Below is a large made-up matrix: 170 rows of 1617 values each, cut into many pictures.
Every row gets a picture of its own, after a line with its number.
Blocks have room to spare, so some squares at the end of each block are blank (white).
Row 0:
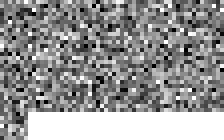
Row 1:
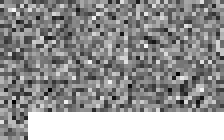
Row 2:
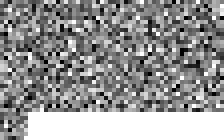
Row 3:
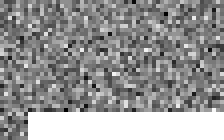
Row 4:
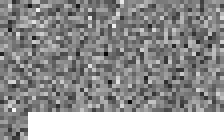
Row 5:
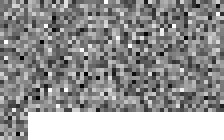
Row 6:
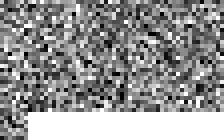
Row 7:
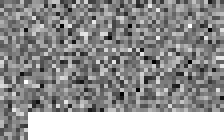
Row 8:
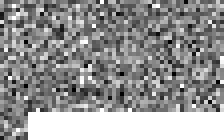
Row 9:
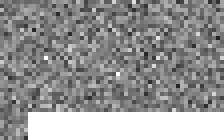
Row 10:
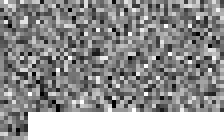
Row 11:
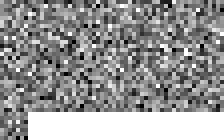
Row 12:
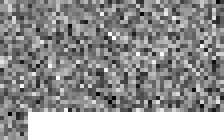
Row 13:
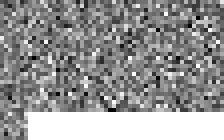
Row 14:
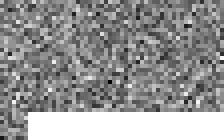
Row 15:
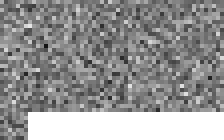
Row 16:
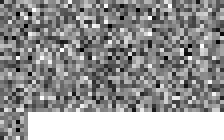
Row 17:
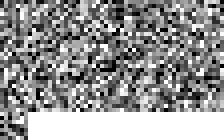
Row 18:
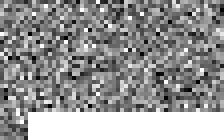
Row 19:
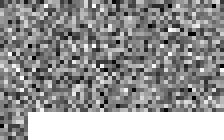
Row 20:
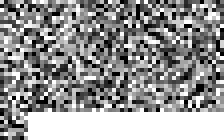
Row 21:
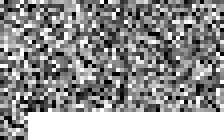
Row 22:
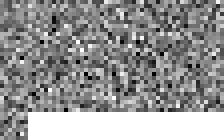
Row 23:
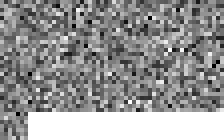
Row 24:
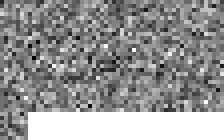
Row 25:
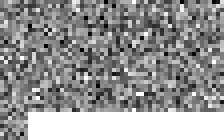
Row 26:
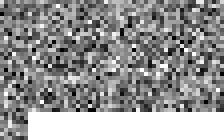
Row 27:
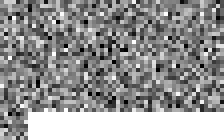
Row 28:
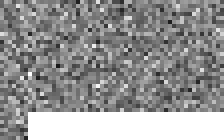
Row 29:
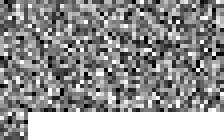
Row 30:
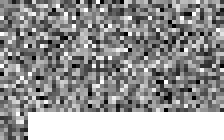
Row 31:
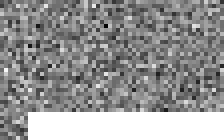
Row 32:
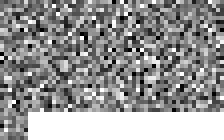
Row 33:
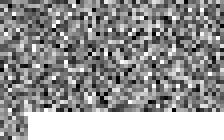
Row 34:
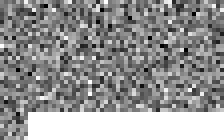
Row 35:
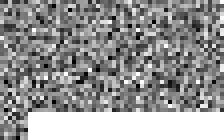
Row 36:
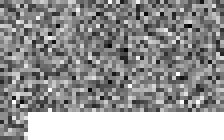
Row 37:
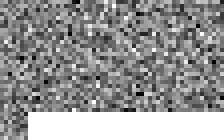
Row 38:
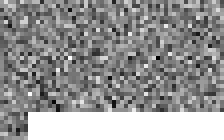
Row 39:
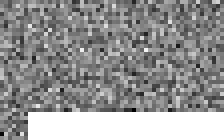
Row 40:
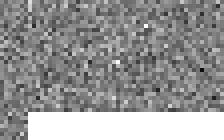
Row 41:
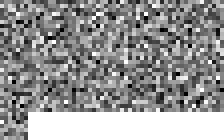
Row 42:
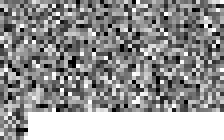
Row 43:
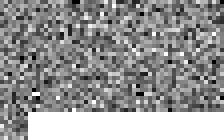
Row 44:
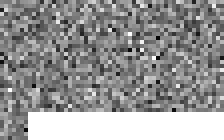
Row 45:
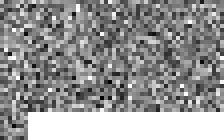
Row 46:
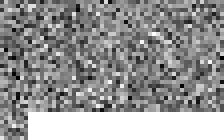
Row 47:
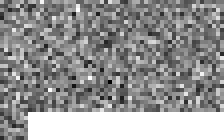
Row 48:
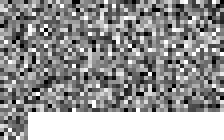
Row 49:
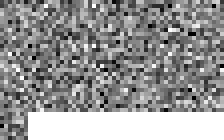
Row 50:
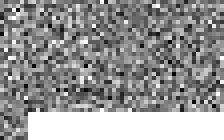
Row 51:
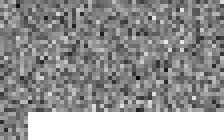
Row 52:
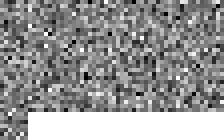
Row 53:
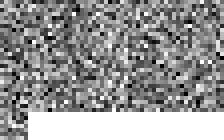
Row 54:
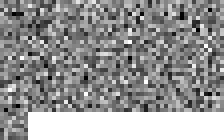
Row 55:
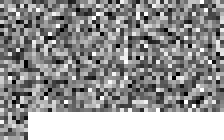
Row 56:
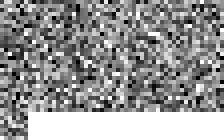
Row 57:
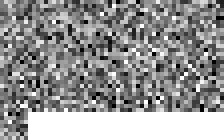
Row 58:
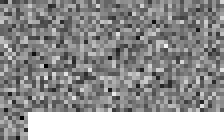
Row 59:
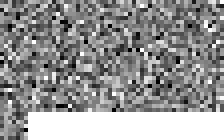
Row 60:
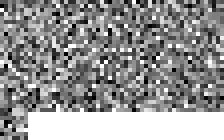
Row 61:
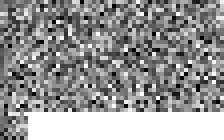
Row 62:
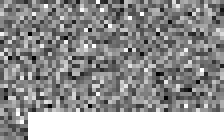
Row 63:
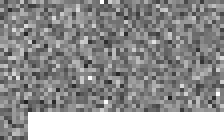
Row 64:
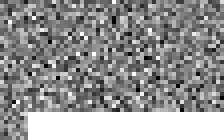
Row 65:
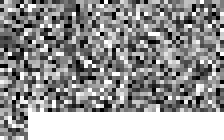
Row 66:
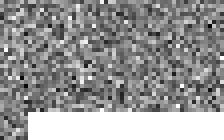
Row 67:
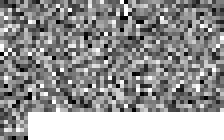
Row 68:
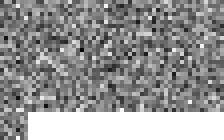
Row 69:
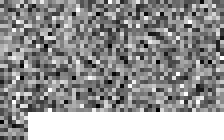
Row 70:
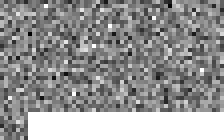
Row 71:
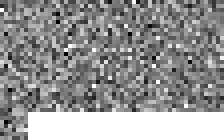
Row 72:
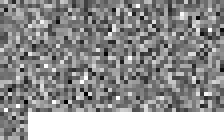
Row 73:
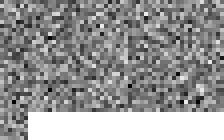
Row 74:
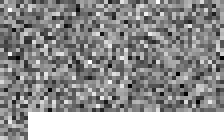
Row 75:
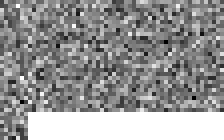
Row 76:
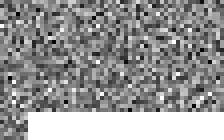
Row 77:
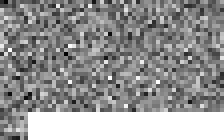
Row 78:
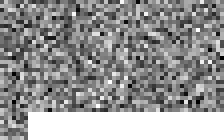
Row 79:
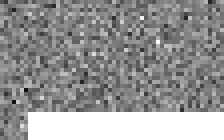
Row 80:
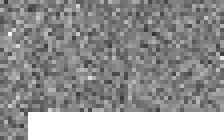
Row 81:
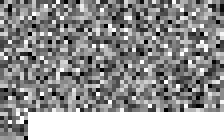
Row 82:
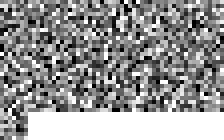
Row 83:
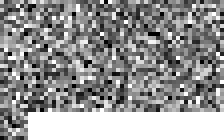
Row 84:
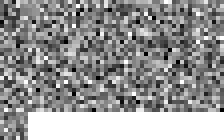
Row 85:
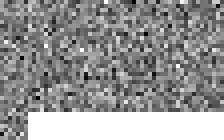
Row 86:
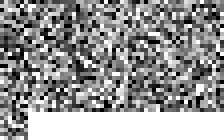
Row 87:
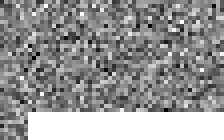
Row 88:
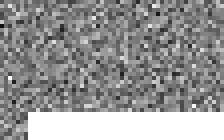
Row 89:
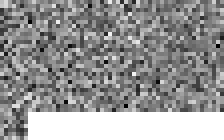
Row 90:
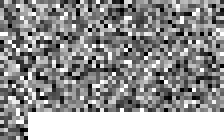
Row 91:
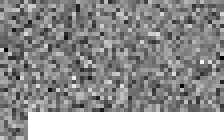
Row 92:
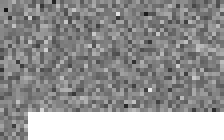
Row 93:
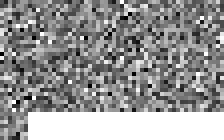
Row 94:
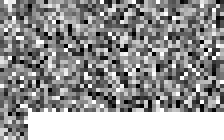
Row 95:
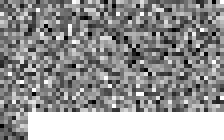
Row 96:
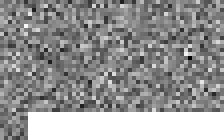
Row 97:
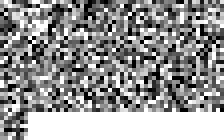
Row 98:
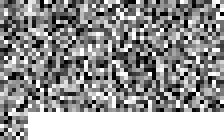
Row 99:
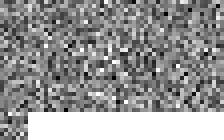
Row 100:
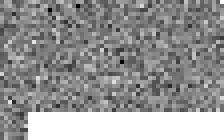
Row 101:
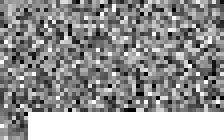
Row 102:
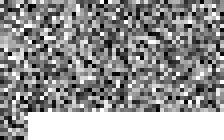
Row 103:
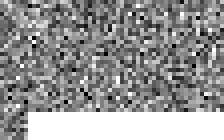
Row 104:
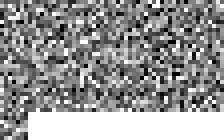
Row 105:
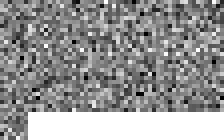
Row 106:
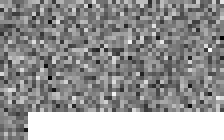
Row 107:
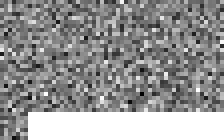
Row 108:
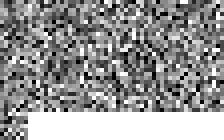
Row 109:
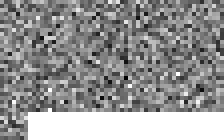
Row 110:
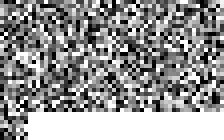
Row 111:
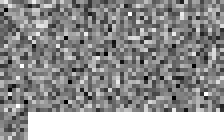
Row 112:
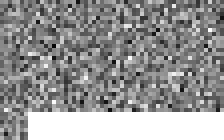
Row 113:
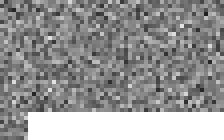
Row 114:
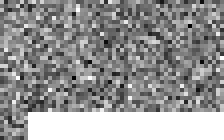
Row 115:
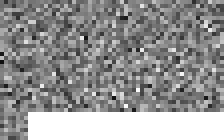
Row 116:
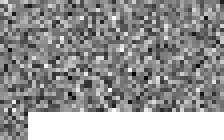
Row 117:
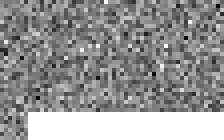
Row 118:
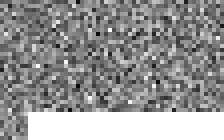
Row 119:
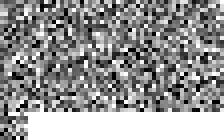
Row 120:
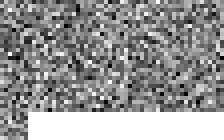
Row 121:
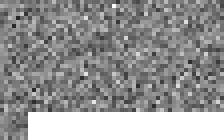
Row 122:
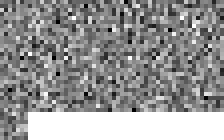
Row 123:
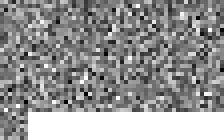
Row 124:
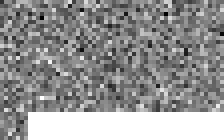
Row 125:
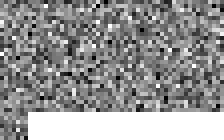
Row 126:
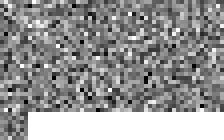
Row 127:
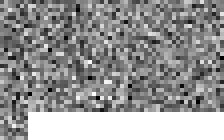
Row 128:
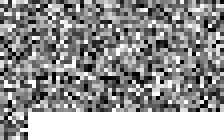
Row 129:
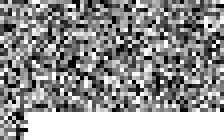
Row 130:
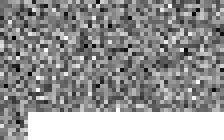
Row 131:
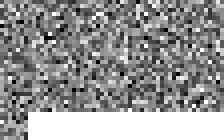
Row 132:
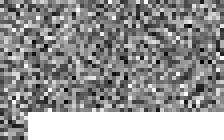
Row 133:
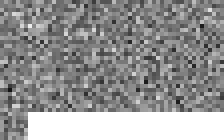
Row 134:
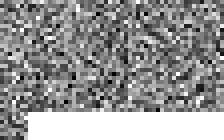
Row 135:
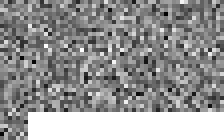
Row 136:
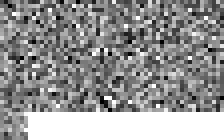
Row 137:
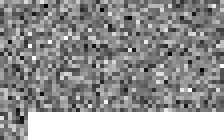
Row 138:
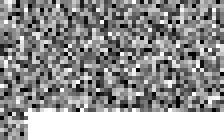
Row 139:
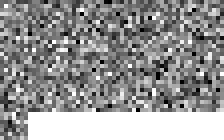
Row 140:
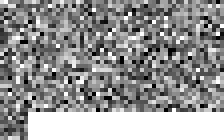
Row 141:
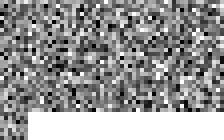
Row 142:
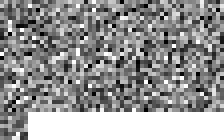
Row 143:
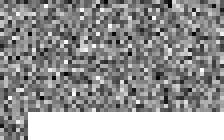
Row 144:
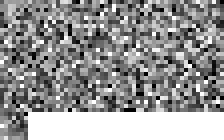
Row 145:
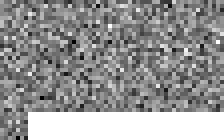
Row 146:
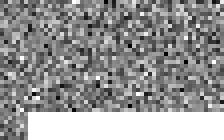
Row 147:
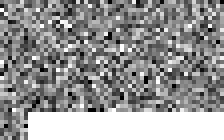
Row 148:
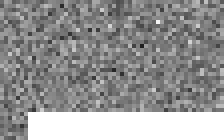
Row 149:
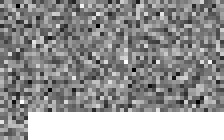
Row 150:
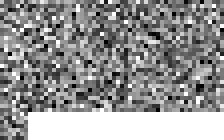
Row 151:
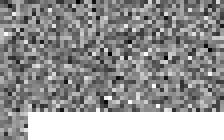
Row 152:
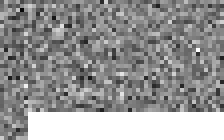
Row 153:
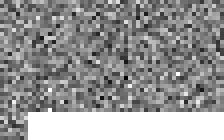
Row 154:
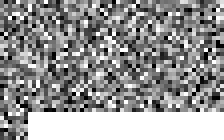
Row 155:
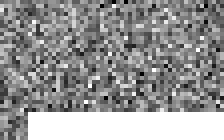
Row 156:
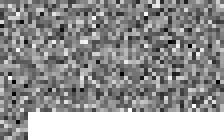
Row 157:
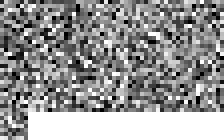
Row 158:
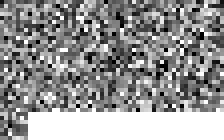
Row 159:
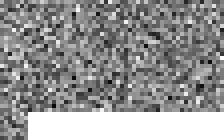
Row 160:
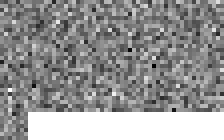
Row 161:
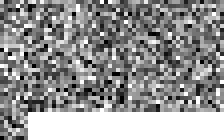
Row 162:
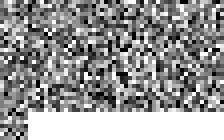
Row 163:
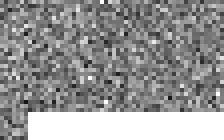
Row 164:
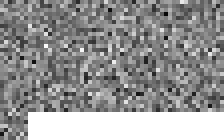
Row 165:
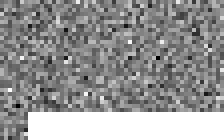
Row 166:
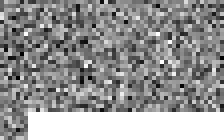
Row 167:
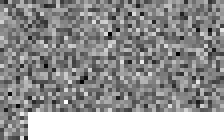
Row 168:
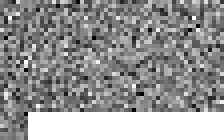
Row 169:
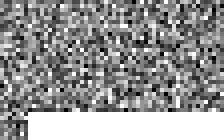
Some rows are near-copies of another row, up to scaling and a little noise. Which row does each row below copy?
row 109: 153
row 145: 11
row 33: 118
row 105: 48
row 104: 156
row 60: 71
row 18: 62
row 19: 49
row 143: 70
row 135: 164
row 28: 90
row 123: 72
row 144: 101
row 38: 10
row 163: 63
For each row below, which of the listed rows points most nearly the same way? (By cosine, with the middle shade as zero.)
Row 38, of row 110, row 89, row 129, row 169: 89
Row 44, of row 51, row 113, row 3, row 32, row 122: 32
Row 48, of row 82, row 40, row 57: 40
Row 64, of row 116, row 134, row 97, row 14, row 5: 97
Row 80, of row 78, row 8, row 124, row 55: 8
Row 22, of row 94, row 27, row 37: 37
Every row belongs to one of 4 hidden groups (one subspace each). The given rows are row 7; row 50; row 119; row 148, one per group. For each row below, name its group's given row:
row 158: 148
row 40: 119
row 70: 148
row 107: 7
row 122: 7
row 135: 119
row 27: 119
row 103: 7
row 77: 7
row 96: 148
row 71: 7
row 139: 148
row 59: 7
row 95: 119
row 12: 119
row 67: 7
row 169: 119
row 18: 148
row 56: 50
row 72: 7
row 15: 50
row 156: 50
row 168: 119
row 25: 119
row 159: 50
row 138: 119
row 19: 148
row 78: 50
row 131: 50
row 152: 50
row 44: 7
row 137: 148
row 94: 119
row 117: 119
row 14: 50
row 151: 7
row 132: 50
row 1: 50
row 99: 119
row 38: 7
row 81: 148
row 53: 50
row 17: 148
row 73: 50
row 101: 119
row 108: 119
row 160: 7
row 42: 7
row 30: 148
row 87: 148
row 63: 50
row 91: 50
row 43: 119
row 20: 50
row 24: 148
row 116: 7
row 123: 7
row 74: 50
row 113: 50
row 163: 50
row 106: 7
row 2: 148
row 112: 7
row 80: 50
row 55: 50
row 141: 148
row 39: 119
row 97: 7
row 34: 148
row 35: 7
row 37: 119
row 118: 7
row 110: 119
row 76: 50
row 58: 7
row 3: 119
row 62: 148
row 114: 50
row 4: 7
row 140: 7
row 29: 119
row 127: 50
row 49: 148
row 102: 50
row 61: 119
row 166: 50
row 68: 148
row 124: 148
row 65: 50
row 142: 7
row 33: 7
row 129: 7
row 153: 50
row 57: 119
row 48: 119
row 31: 148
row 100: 7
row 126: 7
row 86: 50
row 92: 119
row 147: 7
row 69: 50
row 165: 7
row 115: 7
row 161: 50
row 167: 7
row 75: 148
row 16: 148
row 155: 119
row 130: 148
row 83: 50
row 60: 7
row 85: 119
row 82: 7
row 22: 119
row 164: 119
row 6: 50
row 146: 119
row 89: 7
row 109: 50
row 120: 50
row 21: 50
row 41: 50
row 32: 7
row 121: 119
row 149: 50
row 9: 7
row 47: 50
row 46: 50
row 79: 7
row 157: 50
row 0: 148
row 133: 7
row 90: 148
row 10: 7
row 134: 50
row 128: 7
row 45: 50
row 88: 50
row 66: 50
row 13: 7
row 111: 7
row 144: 119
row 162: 119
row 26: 148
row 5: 119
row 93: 7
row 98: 119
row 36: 50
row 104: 50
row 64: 7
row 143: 148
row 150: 50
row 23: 148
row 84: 148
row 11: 148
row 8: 50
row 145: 148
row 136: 7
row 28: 148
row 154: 119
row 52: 119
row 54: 7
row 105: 119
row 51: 148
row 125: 148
